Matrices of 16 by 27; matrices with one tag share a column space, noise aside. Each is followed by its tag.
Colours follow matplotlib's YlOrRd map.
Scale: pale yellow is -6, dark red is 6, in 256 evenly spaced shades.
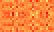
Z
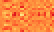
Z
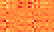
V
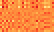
V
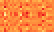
Z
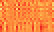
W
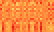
W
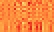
W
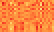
W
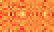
Z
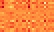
V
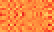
Z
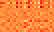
V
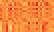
W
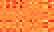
V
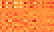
V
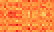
Z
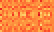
Z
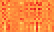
W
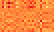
V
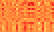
W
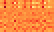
V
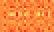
Z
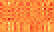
W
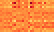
V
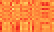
W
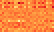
V
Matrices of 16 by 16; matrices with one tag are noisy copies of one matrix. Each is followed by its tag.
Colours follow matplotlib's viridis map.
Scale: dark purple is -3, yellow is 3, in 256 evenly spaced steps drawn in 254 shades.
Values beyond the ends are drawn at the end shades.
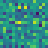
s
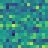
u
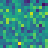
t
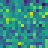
t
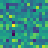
u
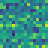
u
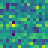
u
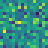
s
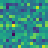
u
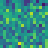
t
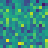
t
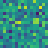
s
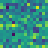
u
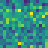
t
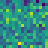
t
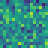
t
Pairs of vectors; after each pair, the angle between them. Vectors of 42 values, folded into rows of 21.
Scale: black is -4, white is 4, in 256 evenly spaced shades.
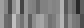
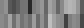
orthogonal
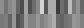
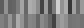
nearly opposite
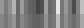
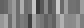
partly aligned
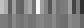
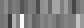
orthogonal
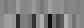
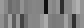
orthogonal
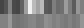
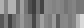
partly opposed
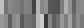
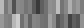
orthogonal
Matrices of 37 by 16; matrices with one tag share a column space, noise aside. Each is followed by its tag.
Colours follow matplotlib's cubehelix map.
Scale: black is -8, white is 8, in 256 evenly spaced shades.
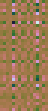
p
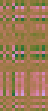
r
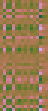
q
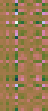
p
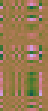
r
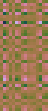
p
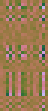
r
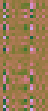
q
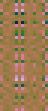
p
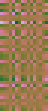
p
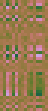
r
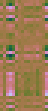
r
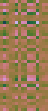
p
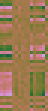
r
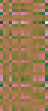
p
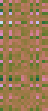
p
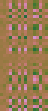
q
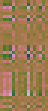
r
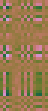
r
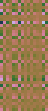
p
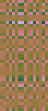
p
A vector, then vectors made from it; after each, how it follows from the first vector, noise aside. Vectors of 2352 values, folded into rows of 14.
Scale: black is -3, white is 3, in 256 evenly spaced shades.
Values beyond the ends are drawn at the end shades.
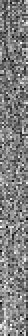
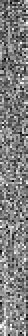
copied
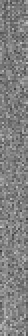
shrunk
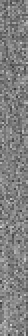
shrunk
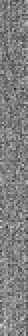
shrunk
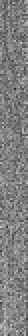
shrunk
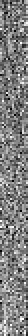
copied
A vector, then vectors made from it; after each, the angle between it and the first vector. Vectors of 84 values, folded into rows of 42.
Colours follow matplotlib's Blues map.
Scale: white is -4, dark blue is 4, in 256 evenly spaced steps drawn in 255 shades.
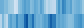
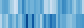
nearly parallel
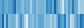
partly opposed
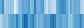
nearly parallel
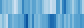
nearly parallel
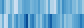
nearly parallel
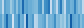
orthogonal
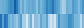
nearly opposite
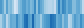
nearly parallel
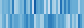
partly aligned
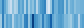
partly aligned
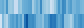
nearly parallel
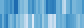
nearly opposite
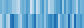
partly aligned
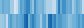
nearly parallel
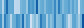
orthogonal
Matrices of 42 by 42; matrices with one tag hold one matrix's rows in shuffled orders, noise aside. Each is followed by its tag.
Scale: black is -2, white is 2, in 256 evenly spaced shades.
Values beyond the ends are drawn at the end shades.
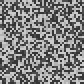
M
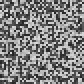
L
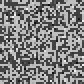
L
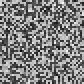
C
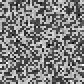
M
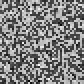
M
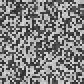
M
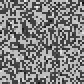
C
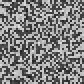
C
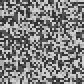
L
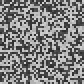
L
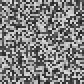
M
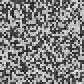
C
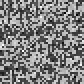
L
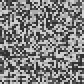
L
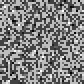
C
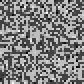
L
